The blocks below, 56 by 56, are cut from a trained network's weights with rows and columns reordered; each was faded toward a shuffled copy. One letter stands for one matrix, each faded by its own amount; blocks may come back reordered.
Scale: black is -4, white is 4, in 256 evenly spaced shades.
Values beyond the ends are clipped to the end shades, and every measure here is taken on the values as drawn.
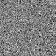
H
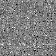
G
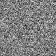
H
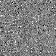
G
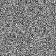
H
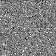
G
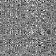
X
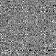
X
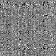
X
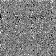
G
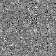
G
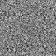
H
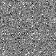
G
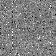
G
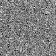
H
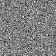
H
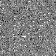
G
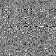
X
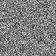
H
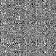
X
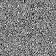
H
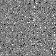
G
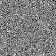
H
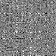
X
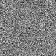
H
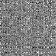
X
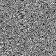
H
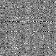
X
